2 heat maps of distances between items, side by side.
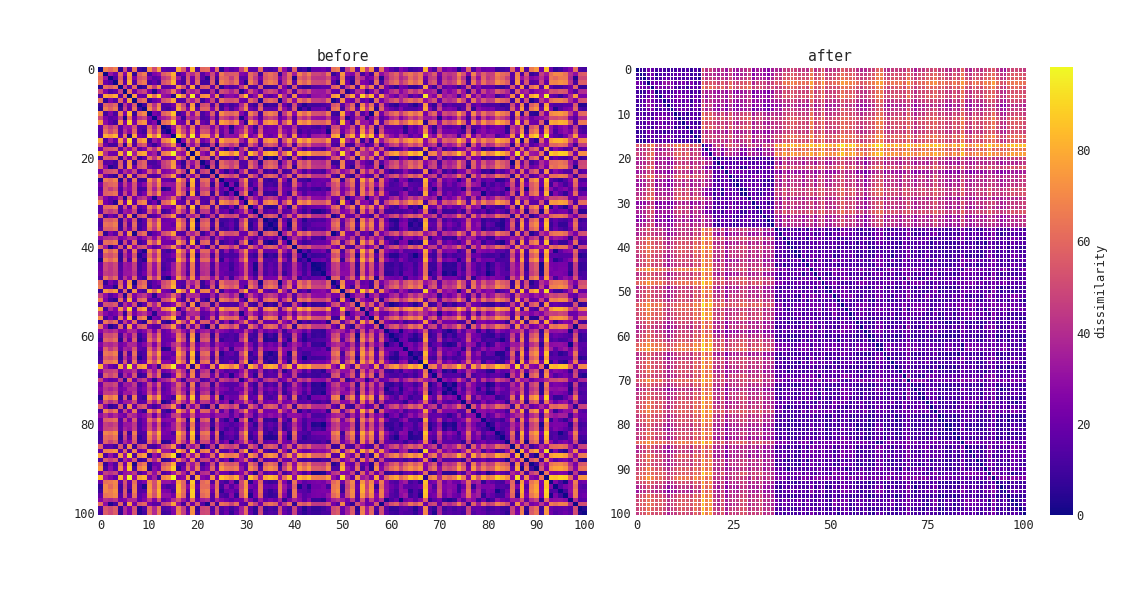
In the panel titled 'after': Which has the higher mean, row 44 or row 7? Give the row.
7
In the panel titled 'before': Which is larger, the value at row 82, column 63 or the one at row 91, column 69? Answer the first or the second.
the first
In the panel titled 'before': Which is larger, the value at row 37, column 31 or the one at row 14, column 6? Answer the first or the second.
the first
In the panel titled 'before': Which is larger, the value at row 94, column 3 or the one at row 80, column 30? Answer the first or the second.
the first
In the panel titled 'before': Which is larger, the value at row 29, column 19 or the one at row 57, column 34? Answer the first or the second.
the first
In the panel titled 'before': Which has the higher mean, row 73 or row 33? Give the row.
33
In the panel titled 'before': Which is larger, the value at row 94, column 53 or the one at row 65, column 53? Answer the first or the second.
the first
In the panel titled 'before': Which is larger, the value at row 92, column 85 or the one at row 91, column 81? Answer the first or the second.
the first
